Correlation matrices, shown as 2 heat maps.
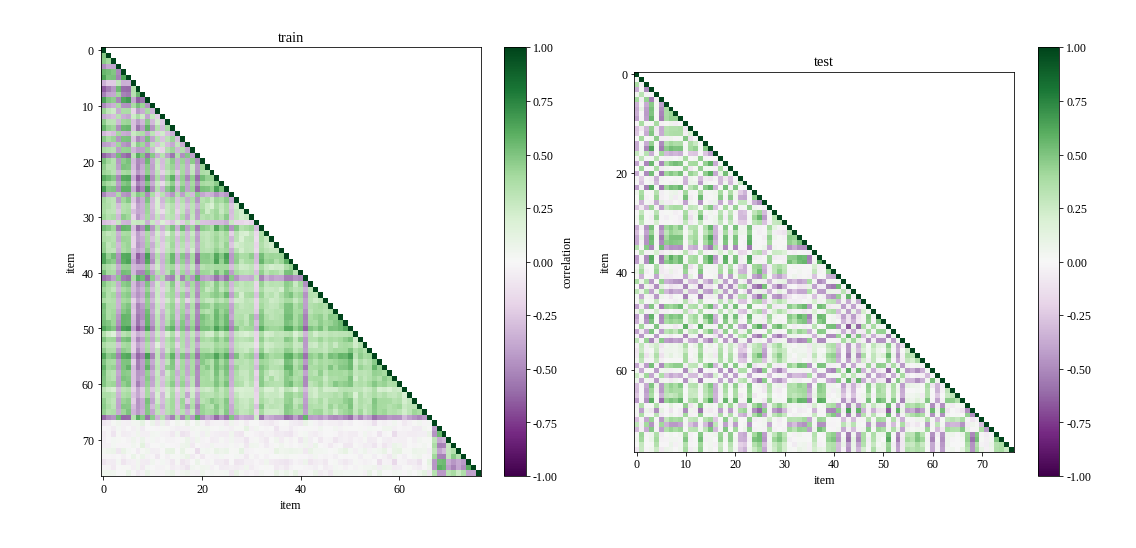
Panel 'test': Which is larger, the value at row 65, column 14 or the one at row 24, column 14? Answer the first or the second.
the first
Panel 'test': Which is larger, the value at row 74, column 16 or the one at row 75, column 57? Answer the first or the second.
the second
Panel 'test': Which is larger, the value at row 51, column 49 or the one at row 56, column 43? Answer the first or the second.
the first
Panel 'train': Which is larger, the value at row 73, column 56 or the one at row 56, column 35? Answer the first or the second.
the second
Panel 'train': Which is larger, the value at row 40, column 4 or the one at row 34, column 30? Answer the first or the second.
the first
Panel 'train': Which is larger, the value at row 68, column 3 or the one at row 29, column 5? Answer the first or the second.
the second
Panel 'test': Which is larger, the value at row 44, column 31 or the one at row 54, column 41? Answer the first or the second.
the second
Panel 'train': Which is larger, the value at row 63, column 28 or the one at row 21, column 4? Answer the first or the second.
the second
